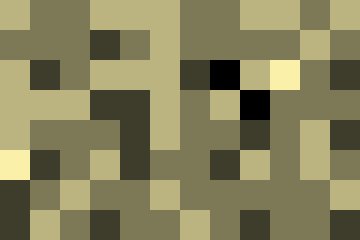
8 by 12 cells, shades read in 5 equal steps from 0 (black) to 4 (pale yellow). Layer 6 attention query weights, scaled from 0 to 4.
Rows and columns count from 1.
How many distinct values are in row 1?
2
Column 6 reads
3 3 3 3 3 2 3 2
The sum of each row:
31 25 26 25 24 26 26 22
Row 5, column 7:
2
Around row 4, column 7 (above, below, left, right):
1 2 3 3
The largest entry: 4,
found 2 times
